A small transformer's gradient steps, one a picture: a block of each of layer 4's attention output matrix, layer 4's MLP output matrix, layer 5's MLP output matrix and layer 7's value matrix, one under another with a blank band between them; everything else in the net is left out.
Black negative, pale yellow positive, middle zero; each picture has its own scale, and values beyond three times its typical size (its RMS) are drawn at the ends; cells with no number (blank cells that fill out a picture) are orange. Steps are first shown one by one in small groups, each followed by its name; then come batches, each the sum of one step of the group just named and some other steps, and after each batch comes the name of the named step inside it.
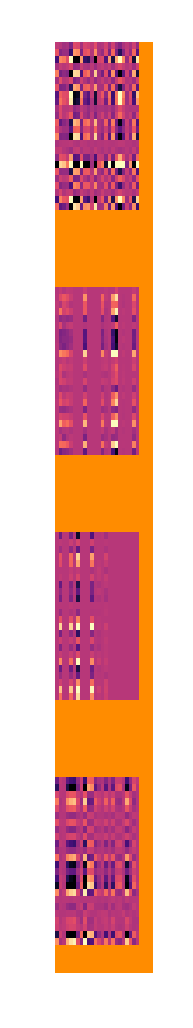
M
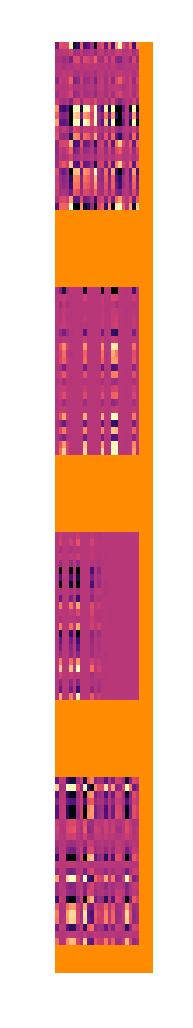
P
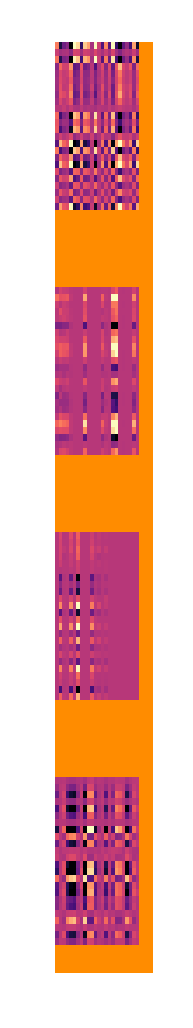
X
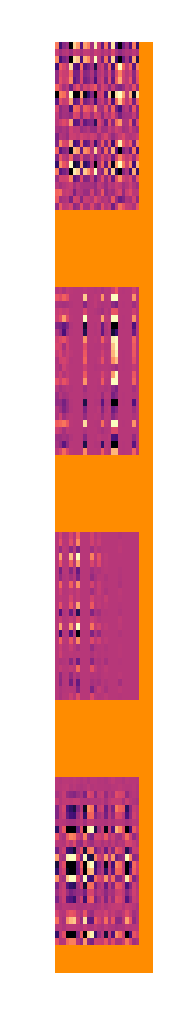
X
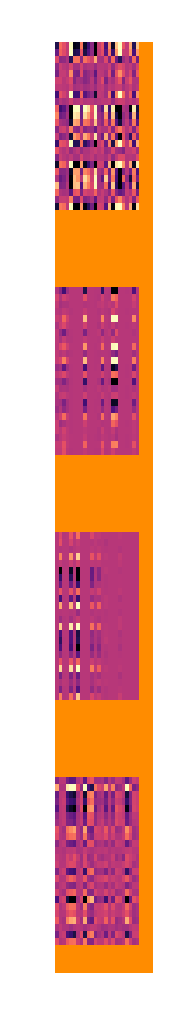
P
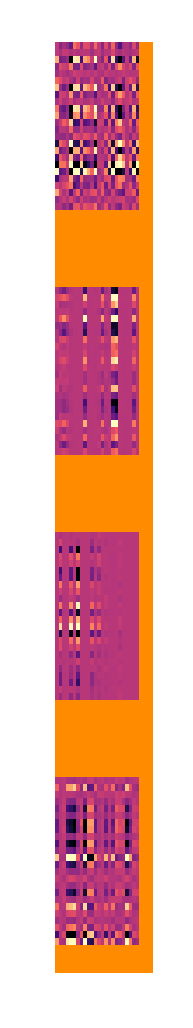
X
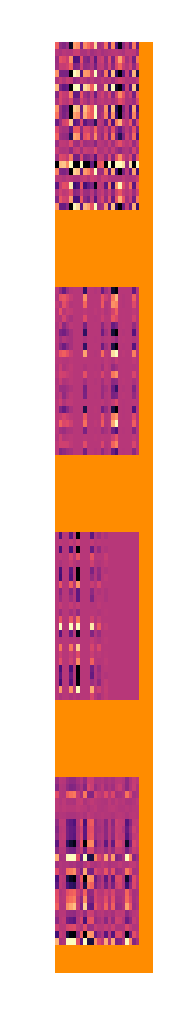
M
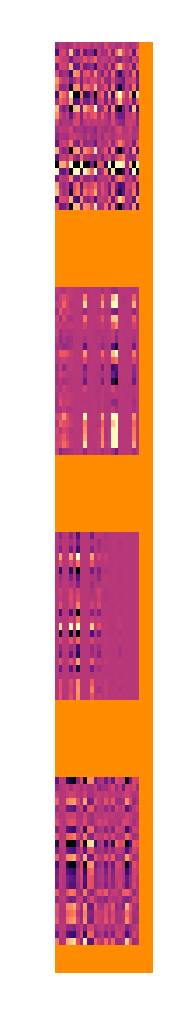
M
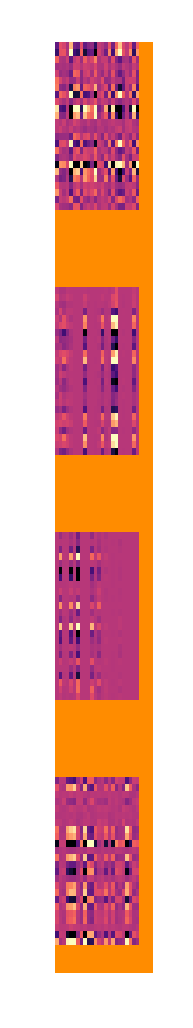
M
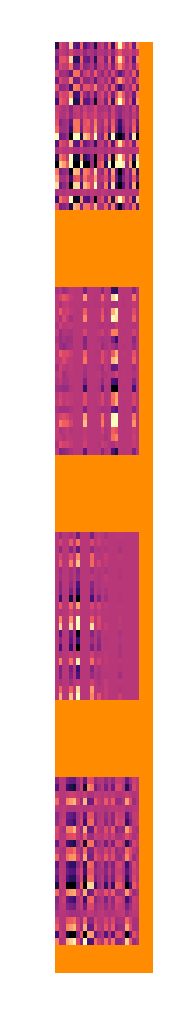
M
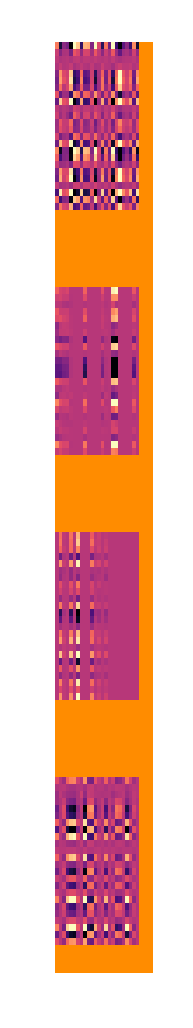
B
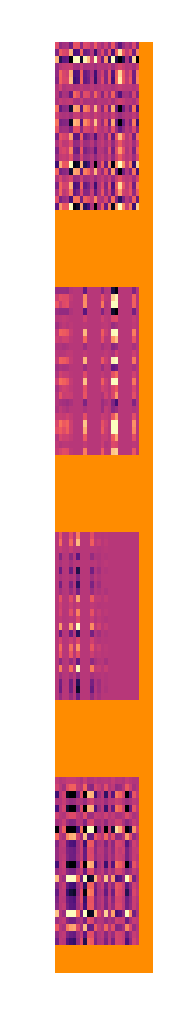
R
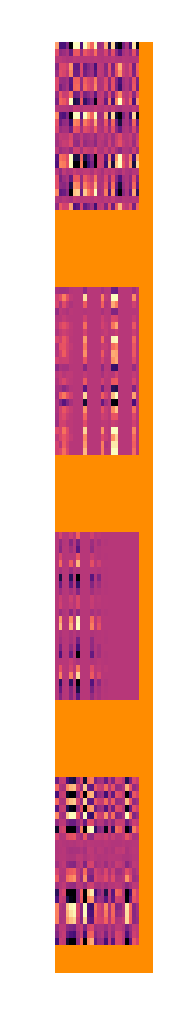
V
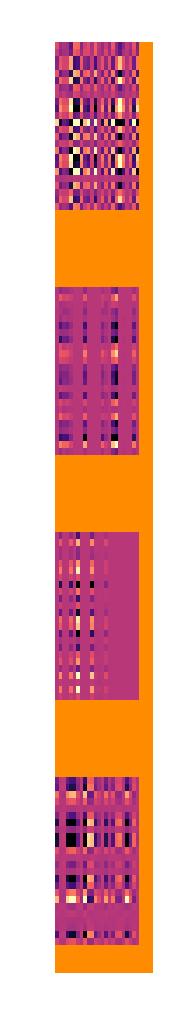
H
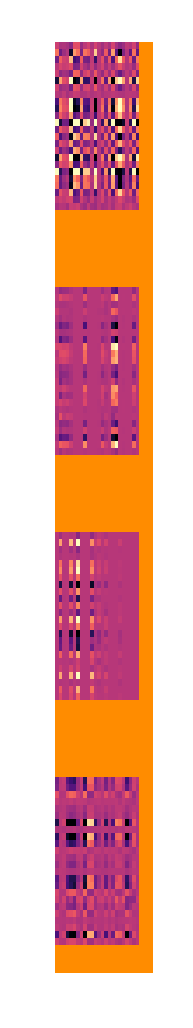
H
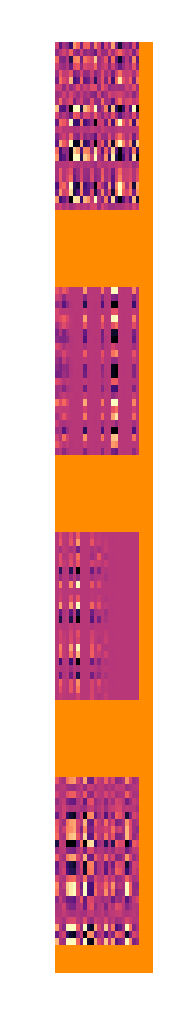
B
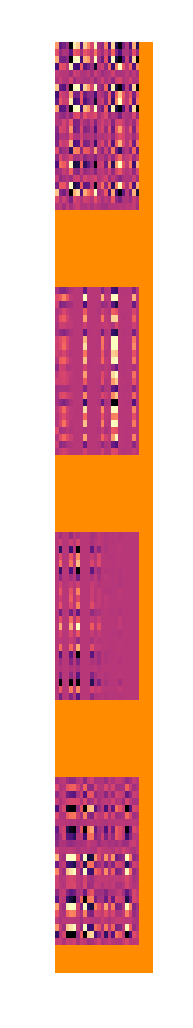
V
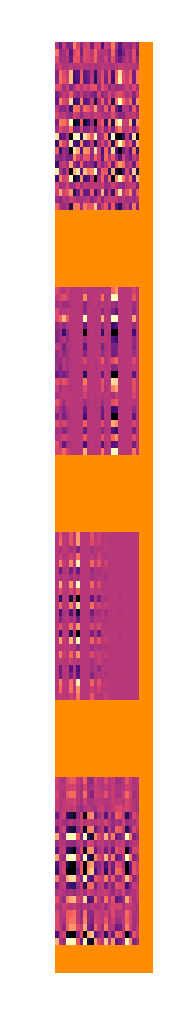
B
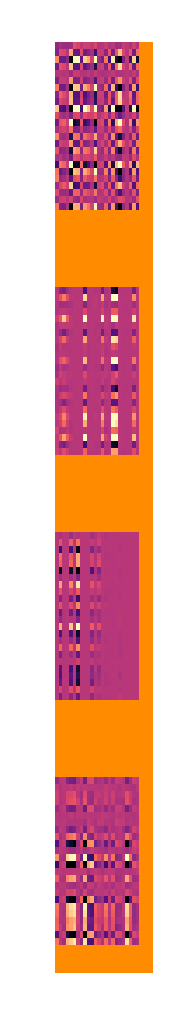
V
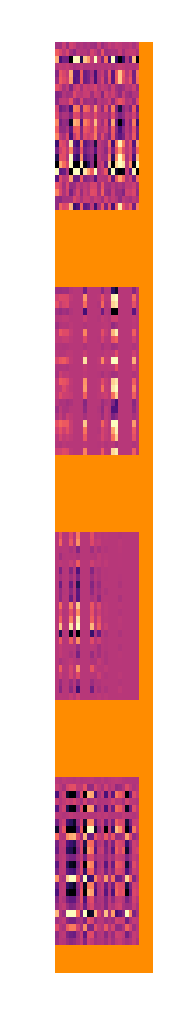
R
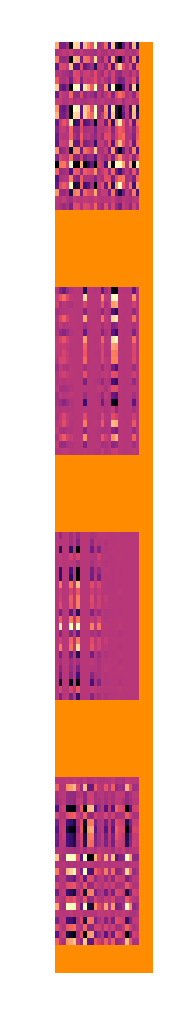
V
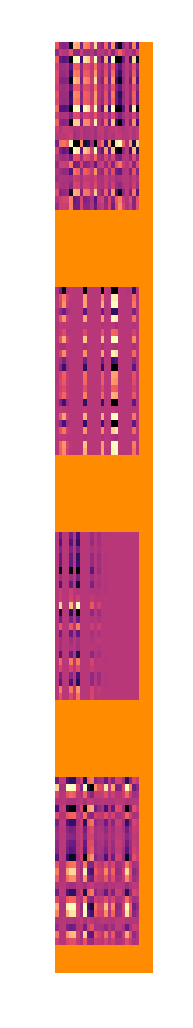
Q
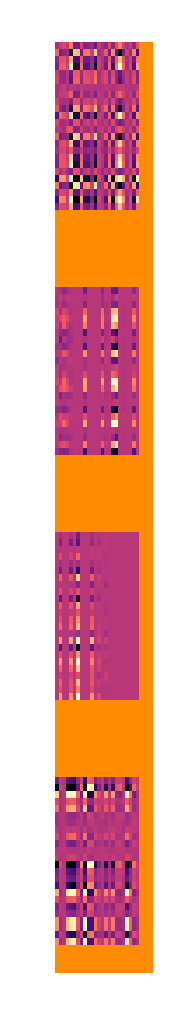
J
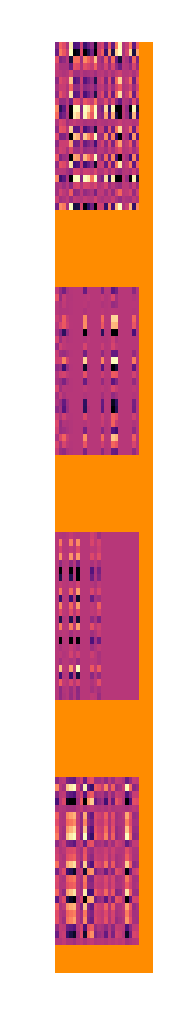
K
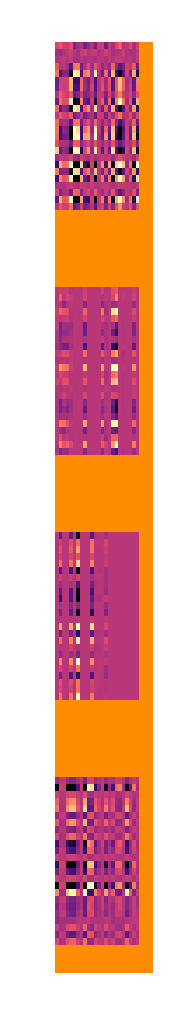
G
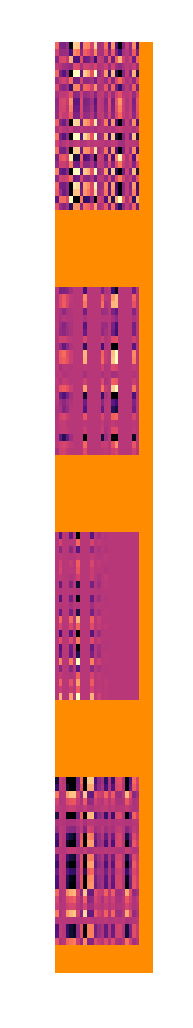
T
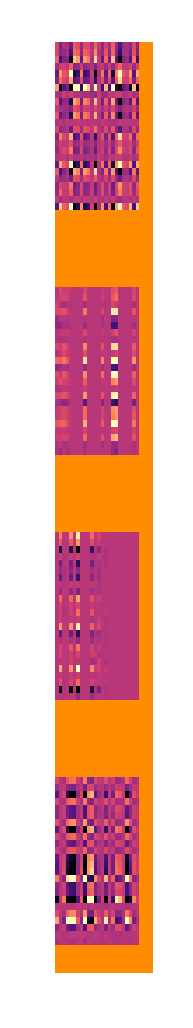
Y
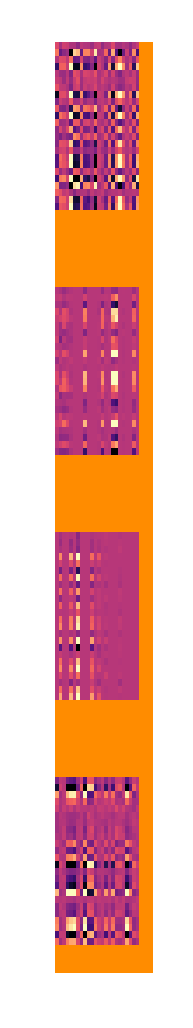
J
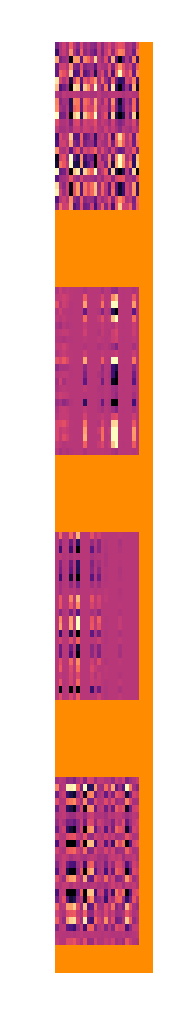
Y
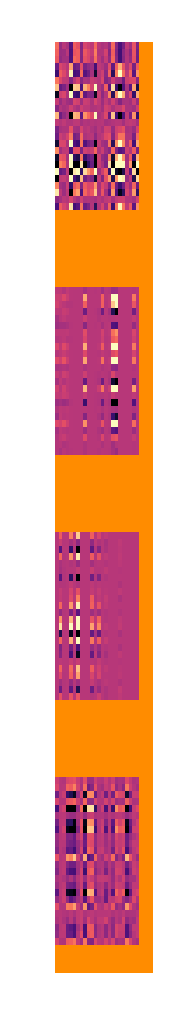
Y
